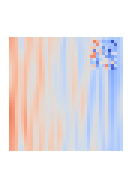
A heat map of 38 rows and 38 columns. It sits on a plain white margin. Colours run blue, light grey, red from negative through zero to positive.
Values change most from cell to cell in the top right. Overall the values sit about 50% of the way up the scale. An odd patch, rougher than its surroundings, sits in the top right. The grain runs up and down. There is an overall slope up to the left.
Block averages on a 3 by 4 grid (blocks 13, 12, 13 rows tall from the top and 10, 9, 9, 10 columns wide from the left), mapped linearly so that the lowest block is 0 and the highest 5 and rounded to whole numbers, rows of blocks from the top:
4320
5320
5321
